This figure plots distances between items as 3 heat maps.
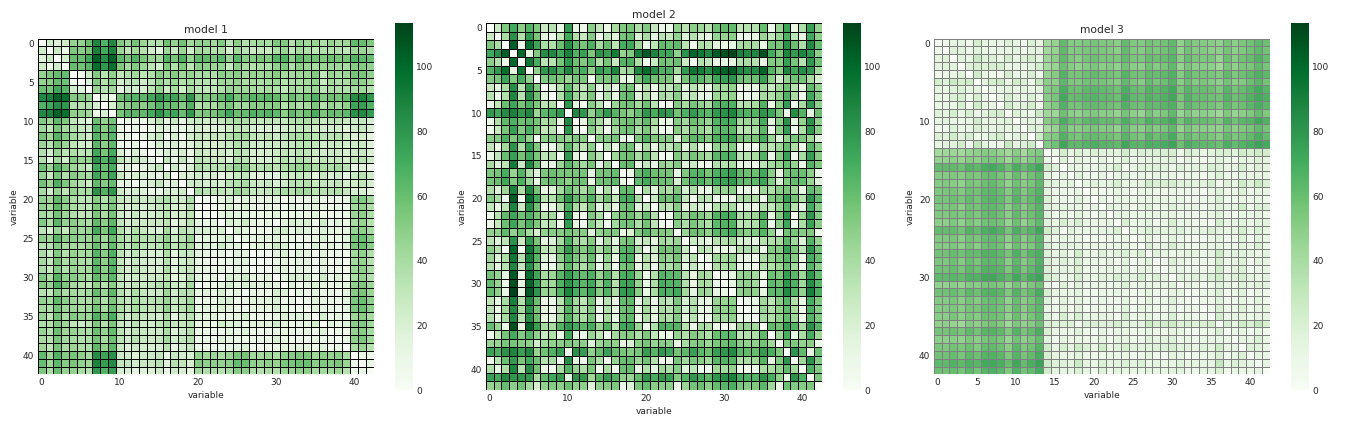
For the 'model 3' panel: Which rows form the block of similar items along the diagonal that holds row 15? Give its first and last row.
14 to 42
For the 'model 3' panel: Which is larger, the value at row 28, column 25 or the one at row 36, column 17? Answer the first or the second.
the second
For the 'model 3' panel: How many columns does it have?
43
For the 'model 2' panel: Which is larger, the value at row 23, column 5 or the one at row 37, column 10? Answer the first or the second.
the first
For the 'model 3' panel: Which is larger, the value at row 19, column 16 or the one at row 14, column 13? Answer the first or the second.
the second
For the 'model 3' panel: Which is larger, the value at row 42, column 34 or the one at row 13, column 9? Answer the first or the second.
the second
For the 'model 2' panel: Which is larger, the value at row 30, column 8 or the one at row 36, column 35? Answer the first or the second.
the second
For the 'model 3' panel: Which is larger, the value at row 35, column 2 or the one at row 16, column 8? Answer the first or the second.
the second
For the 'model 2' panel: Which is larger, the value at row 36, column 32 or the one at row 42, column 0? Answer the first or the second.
the second
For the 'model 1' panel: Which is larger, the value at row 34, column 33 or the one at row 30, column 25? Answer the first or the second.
the second
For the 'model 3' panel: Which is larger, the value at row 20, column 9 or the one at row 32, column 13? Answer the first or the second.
the second
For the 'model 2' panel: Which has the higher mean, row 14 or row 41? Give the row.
41
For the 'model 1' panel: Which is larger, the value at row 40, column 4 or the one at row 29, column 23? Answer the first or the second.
the first
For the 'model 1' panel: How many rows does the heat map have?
43
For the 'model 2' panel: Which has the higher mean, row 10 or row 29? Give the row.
10
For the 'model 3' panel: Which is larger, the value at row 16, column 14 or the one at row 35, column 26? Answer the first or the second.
the first
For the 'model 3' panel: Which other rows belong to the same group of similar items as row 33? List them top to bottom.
14, 15, 16, 17, 18, 19, 20, 21, 22, 23, 24, 25, 26, 27, 28, 29, 30, 31, 32, 34, 35, 36, 37, 38, 39, 40, 41, 42
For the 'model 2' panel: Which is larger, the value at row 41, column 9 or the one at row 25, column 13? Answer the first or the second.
the first
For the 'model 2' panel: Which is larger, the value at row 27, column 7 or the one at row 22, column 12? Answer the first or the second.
the first
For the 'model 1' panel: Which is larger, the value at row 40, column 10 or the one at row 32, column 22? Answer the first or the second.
the first
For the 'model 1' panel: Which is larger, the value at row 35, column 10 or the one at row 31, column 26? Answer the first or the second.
the first
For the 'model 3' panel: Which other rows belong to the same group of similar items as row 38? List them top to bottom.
14, 15, 16, 17, 18, 19, 20, 21, 22, 23, 24, 25, 26, 27, 28, 29, 30, 31, 32, 33, 34, 35, 36, 37, 39, 40, 41, 42
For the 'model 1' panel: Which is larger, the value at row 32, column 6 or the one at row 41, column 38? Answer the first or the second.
the second
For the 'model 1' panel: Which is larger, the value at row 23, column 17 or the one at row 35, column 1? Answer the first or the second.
the second
